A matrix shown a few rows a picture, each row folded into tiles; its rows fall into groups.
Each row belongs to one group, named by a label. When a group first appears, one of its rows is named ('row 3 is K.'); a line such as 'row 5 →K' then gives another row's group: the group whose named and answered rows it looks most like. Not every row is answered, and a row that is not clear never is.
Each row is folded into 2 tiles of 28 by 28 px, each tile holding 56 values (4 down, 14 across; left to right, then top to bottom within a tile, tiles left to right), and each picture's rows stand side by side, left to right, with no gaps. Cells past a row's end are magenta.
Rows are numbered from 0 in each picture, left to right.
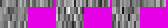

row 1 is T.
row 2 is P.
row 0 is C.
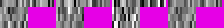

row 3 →C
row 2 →P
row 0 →C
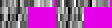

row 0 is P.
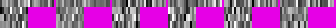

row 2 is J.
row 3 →P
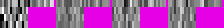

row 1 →J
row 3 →T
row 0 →P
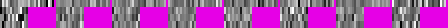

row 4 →J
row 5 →T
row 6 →P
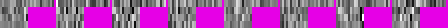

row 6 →J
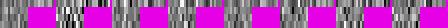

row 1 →T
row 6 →C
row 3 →T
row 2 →T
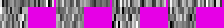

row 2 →P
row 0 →P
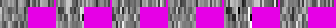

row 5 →C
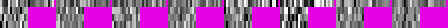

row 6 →T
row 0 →P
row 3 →C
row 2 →J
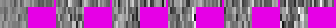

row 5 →J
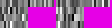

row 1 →P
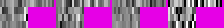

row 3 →C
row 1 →J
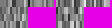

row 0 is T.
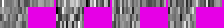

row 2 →P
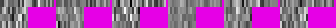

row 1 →J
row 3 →T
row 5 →J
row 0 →C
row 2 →T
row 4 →T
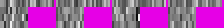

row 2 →J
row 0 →T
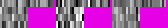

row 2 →J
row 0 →C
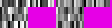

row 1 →C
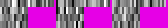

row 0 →T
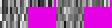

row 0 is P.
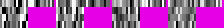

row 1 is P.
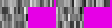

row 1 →C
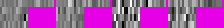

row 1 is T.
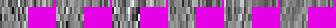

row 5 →C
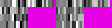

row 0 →T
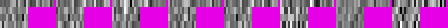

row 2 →T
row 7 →C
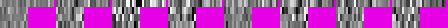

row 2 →P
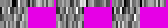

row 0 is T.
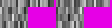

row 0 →C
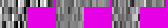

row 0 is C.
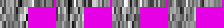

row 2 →T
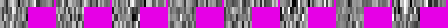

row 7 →T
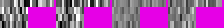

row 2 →C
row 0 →P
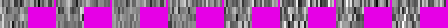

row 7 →T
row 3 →P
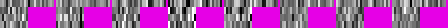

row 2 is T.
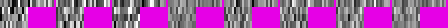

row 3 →T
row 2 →J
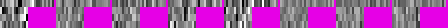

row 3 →P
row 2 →J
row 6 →J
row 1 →T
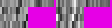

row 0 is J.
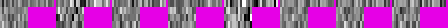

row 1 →P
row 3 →J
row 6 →C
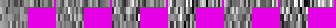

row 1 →T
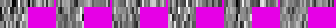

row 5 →C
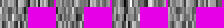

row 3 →C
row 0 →C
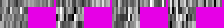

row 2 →J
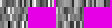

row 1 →C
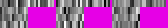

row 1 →C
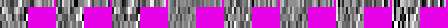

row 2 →J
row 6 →P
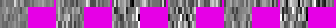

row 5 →T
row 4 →C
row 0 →P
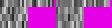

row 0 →C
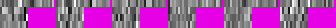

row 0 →J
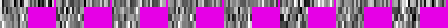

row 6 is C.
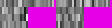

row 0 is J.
